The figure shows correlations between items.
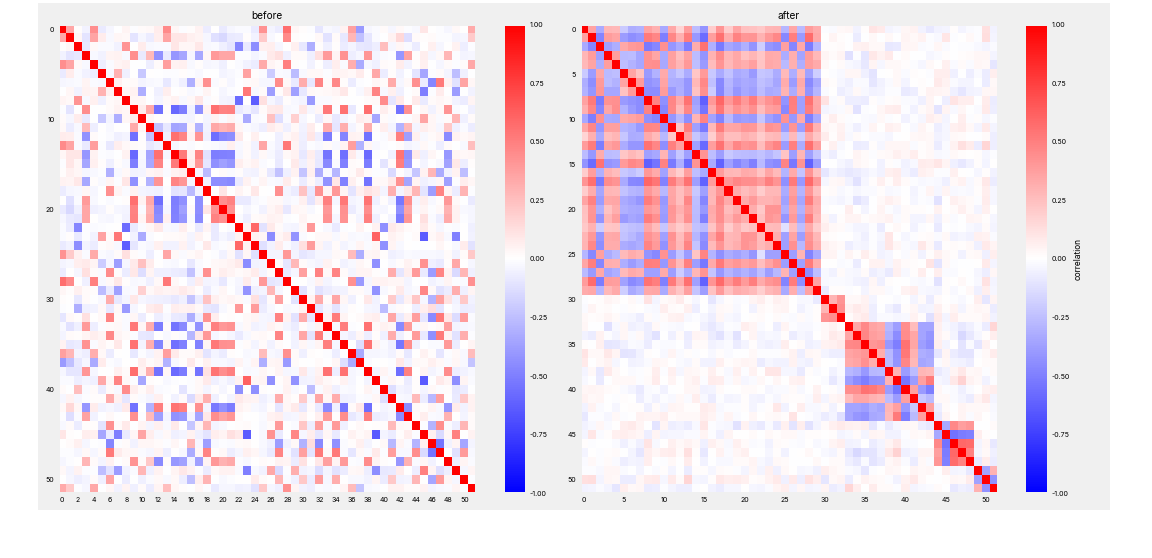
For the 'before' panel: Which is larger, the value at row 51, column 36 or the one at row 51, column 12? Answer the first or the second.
the first
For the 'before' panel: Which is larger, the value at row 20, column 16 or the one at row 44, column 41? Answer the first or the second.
the second
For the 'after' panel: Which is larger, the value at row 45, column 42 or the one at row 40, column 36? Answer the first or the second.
the second
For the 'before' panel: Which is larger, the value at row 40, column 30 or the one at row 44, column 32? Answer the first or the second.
the second
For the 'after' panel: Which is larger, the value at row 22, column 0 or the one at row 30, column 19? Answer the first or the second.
the first
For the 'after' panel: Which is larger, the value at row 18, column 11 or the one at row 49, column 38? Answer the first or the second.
the first
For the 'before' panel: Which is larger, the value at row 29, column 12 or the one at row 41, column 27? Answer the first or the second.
the second
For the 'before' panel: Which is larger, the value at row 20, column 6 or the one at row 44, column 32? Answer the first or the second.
the second
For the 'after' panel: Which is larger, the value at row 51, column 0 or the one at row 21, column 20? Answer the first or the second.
the second
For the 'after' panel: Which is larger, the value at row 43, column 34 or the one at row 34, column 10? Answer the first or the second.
the second
